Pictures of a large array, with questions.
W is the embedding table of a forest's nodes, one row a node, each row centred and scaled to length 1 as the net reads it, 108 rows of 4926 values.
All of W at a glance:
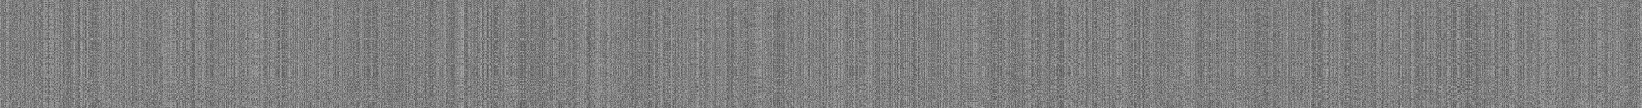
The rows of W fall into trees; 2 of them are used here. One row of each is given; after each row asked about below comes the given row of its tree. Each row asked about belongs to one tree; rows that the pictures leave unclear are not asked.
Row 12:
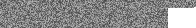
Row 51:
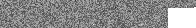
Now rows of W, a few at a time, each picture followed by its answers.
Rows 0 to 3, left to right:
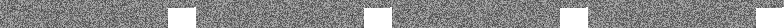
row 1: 12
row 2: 51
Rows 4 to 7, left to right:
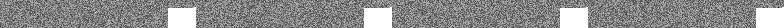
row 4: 51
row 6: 51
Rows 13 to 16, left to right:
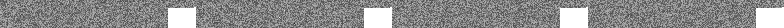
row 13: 12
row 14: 12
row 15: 12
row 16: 51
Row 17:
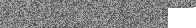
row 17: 12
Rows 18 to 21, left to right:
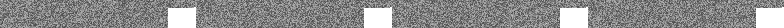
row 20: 12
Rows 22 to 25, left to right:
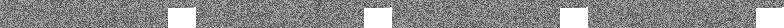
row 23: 12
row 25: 51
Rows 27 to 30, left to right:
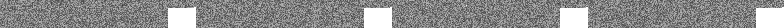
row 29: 51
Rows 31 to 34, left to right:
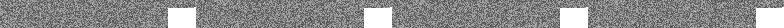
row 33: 12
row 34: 12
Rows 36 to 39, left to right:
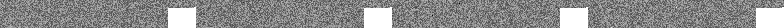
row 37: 12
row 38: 51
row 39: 51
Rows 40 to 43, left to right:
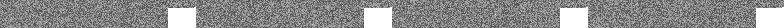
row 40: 12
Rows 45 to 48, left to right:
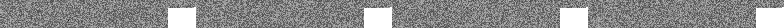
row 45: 12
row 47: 12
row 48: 12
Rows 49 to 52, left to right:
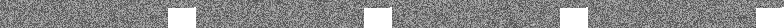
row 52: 12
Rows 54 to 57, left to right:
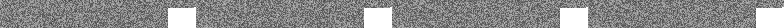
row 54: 51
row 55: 12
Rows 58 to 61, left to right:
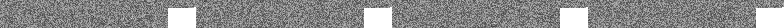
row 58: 51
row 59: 12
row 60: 12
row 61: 12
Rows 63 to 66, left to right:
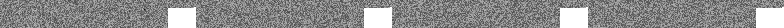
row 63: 51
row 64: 51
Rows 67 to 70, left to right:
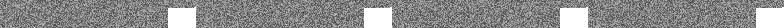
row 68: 12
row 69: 12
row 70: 12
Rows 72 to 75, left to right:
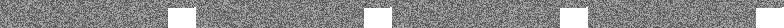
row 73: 12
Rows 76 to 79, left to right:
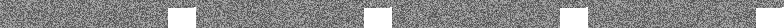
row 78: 51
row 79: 12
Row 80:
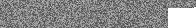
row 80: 51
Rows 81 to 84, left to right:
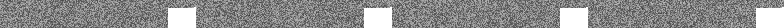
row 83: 51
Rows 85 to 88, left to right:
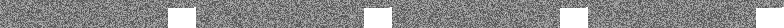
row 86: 51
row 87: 51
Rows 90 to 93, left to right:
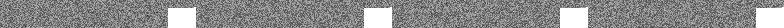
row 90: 51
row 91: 51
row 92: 51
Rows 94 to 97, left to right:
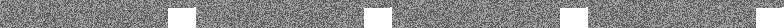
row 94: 51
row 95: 12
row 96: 12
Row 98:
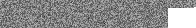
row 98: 51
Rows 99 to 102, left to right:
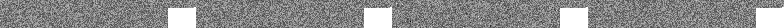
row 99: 51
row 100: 12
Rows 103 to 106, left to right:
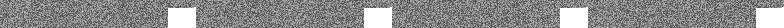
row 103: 12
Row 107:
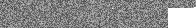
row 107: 12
